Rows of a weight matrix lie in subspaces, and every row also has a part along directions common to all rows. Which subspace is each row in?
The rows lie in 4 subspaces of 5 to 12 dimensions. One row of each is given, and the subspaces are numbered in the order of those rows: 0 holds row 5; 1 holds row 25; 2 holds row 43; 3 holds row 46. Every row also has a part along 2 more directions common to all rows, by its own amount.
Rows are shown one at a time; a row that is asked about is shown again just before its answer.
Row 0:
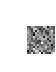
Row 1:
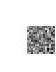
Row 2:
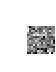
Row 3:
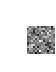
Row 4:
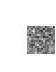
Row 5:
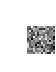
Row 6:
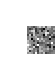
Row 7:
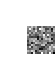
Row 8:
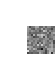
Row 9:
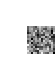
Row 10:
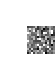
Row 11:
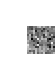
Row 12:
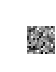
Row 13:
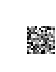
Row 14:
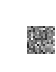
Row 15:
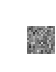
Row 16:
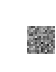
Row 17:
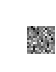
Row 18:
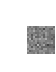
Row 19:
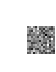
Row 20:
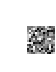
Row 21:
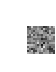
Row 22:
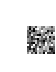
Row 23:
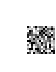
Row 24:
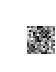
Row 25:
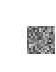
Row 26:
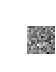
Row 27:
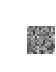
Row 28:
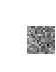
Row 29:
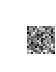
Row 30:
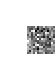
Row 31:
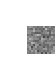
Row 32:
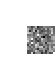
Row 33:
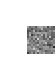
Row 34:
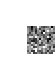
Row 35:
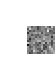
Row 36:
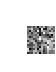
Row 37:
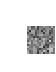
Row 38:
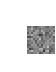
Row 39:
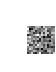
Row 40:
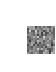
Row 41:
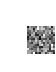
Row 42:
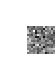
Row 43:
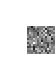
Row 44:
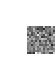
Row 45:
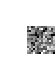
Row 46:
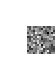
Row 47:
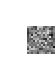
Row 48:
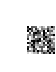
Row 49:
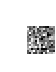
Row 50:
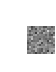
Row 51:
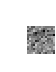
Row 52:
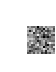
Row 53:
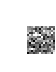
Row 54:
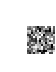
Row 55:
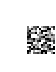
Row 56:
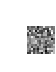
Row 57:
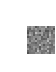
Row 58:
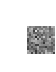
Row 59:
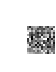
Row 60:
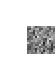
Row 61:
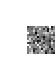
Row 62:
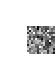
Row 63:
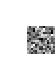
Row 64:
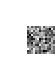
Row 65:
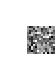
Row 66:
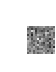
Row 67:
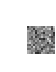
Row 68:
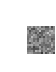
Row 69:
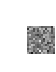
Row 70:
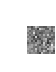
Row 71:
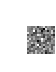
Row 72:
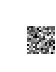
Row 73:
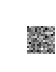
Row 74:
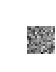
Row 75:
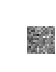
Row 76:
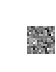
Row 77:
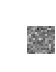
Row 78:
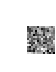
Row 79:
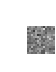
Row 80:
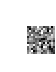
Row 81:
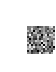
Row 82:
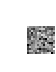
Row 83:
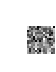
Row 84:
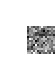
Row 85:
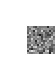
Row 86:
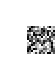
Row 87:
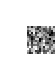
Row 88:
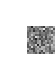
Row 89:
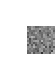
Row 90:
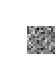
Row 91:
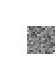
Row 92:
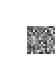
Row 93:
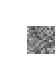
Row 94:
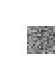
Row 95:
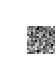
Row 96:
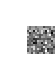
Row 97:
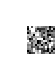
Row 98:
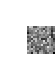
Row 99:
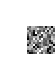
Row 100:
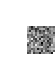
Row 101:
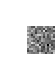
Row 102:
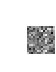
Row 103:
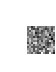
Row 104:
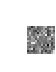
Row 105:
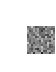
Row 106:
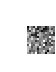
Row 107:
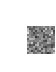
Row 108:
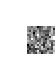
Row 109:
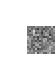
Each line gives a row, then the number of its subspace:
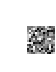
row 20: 1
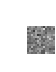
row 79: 1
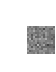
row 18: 0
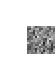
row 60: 0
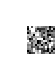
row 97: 1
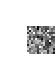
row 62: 3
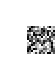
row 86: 3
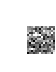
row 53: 3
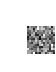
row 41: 1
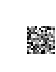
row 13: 1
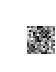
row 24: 0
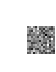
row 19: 2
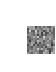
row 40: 3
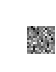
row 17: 2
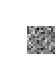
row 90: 1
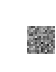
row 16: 2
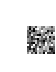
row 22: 3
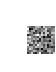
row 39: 3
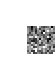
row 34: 0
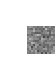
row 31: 3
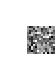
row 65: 3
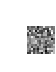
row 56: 2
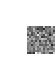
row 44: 1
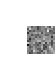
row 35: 3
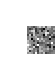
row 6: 0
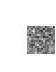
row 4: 1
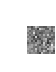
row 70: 0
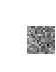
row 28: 2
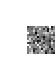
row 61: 3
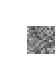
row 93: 1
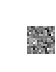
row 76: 2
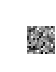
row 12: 1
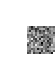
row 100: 0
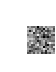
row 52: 0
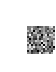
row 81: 2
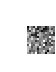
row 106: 3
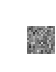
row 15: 2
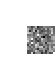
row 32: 0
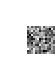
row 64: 1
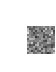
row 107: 1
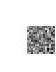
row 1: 2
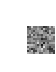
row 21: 3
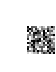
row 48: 3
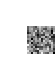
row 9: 0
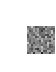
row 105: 2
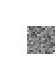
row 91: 1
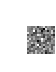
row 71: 3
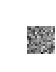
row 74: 2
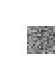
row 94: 3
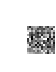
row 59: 0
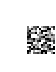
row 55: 1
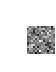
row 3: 1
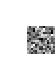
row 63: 3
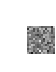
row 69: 1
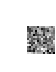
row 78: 3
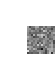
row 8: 3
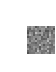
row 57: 0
